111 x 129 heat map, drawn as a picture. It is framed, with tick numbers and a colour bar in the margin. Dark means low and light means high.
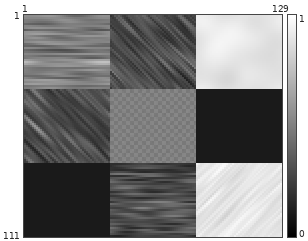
It is made of 3 by 3 panels. Panel 1,1: middling, streaked across. Panel 1,2: low, slanting down to the right. Panel 1,3: very high, smooth, faint in contrast. Panel 2,1: low, slanting down to the right. Panel 2,2: middling, checkered, faint in contrast. Panel 2,3: very low, flat. Panel 3,1: very low, flat. Panel 3,2: low, streaked across. Panel 3,3: very high, slanting up to the right, faint in contrast.
